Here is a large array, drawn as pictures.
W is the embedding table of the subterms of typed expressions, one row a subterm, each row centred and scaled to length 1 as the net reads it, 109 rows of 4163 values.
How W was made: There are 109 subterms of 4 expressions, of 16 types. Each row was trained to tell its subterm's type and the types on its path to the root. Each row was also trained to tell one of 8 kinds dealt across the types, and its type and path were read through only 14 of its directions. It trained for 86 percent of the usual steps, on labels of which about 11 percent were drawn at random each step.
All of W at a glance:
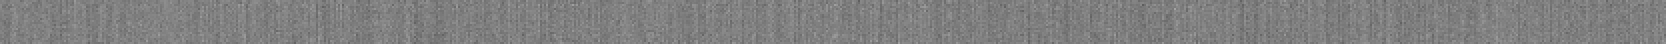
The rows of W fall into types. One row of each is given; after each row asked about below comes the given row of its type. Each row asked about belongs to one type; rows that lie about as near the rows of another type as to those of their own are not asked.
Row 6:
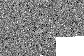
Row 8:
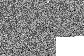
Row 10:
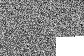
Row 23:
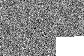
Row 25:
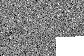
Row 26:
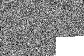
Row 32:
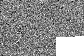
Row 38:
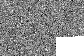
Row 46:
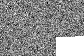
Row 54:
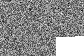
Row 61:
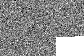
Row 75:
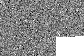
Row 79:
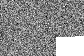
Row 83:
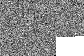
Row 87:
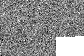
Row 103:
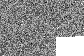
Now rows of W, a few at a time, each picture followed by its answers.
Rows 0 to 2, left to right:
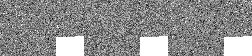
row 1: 79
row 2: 6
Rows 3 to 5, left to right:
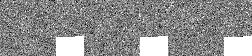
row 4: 61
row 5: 23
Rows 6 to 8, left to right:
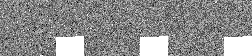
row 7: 32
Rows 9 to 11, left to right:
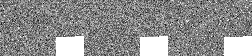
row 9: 83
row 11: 25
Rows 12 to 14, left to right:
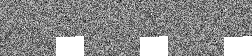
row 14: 46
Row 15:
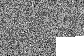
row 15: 10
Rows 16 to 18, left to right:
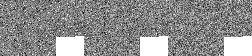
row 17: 87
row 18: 26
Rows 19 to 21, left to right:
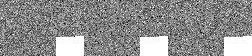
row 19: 10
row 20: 83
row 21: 79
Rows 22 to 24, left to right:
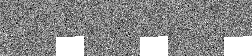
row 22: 61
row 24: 79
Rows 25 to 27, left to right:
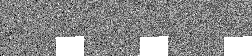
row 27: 87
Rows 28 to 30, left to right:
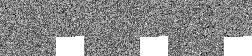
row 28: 61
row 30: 103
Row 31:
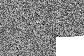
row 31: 79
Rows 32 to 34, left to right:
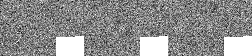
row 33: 87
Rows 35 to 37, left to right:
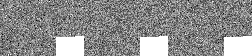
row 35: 103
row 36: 61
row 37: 26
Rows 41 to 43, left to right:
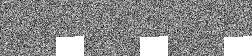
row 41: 26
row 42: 10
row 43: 103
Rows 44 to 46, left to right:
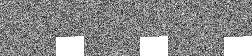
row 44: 46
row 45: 32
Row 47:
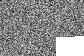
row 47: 25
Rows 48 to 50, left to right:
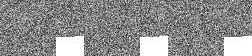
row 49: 32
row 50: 83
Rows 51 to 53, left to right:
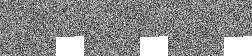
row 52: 103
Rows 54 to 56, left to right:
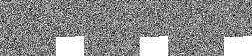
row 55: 23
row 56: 83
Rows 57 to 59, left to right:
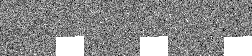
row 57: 38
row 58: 26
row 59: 6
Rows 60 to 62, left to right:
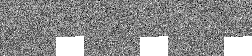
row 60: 10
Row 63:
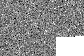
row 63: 8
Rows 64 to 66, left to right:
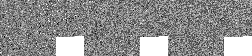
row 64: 79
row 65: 25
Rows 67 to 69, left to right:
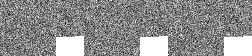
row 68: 8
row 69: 32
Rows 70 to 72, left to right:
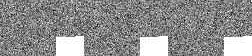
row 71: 61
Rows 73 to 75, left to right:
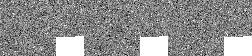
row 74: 61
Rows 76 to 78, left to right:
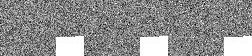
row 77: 32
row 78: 23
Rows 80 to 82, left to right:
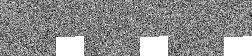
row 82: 103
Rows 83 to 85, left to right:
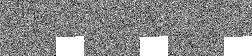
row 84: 6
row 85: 87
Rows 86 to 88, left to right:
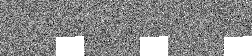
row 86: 46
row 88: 8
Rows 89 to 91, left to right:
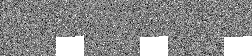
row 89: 8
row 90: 6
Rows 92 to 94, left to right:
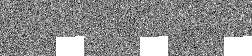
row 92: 32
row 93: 83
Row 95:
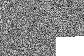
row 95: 54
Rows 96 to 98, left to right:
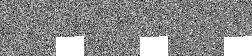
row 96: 79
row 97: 83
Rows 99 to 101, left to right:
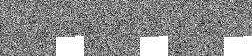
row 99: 87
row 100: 38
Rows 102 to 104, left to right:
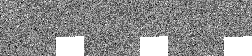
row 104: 87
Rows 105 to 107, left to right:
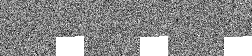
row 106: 75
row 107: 26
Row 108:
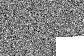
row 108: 6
